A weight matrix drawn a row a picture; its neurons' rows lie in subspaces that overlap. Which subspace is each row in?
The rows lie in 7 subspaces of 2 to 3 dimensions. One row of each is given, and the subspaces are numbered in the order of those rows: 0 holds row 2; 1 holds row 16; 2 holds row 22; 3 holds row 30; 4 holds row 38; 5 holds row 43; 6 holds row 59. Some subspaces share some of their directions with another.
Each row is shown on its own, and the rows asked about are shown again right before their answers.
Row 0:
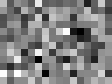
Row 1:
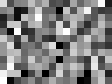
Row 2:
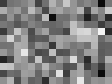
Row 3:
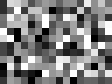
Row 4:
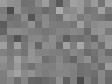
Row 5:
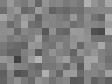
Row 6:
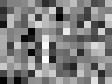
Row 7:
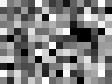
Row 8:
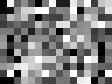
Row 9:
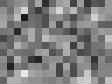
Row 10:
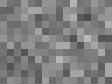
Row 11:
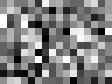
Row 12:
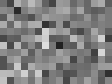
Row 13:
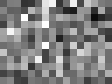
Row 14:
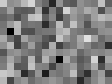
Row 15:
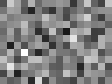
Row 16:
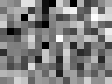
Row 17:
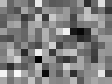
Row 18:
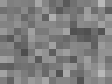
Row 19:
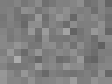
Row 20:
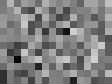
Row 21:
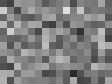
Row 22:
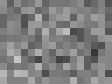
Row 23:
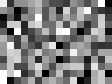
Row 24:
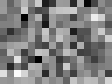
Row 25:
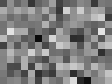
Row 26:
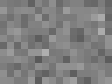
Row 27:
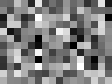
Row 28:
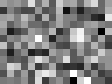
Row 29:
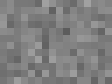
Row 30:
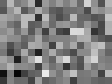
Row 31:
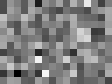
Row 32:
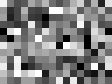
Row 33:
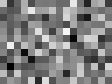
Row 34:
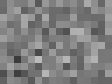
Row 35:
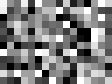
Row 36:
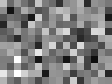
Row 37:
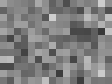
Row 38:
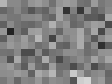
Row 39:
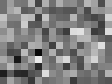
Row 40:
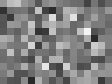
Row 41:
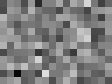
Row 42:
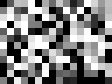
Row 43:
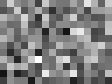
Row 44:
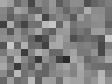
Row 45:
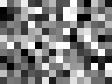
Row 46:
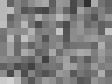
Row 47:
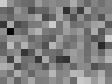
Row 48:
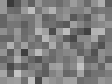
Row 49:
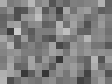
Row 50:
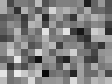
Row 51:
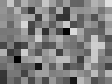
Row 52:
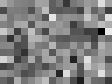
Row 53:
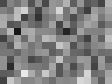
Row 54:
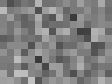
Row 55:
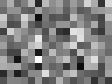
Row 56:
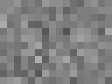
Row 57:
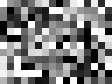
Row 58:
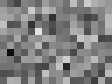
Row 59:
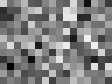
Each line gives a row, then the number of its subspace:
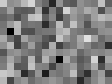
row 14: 1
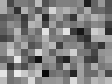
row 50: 5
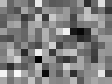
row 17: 0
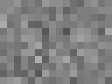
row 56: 3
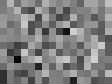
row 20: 2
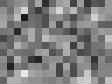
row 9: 1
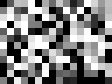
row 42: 4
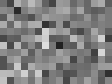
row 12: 4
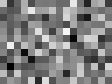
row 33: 6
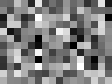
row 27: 5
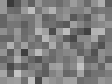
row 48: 6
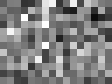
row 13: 1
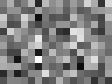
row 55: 5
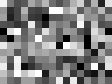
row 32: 5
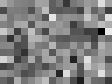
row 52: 0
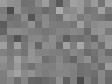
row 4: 5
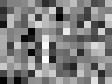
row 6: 3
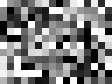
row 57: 5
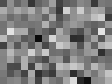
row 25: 4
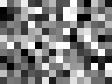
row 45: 6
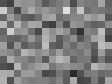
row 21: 4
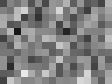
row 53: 1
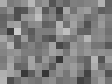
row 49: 1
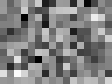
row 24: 1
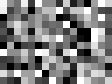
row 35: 2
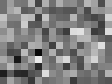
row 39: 3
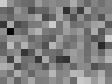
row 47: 4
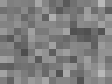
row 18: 0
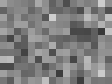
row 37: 0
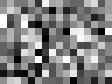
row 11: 3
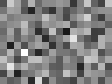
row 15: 6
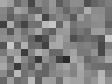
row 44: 4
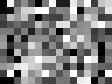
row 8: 3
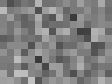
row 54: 6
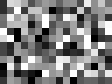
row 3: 5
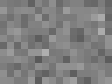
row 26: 4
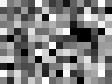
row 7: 0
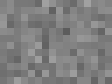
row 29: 3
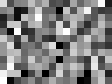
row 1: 1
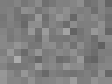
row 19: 2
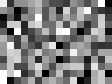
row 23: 1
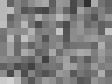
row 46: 3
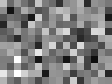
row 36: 5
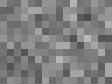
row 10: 6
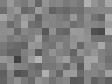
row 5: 0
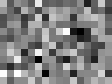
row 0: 0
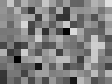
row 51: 2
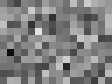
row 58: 6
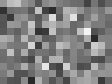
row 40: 6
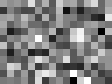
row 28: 4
